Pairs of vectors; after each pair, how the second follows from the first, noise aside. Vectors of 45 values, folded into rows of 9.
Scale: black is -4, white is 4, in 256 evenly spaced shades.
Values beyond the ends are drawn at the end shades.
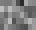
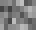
negated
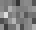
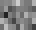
negated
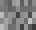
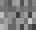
copied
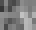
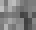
negated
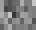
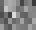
negated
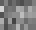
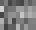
copied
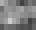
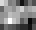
scaled up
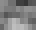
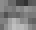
copied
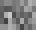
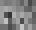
negated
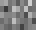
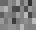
negated
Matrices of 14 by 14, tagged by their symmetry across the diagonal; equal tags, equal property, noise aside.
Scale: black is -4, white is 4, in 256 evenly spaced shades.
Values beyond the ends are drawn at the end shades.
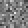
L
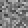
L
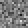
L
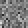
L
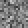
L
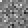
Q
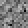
Q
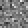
L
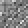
Q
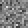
L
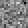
L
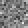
L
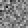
Q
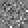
Q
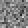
L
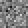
Q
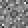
Q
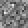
Q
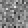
L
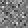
Q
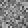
Q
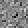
Q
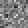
Q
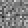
L
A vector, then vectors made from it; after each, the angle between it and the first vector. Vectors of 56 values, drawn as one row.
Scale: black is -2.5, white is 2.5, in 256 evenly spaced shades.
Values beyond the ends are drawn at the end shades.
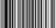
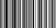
partly aligned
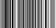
nearly parallel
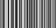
partly opposed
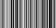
partly opposed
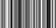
partly opposed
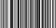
orthogonal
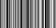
orthogonal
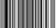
nearly parallel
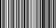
partly opposed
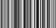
partly opposed
